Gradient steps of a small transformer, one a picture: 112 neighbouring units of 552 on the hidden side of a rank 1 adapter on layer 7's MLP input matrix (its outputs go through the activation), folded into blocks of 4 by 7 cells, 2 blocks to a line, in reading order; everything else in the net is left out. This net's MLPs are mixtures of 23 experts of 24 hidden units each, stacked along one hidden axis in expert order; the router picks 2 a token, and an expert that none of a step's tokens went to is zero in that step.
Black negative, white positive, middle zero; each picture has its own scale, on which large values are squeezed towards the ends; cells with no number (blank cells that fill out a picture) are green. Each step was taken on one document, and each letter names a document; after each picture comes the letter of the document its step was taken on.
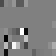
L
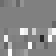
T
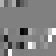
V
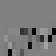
T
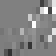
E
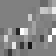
E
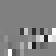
T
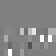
T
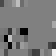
L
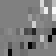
E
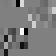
L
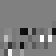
T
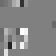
L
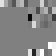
L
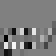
L
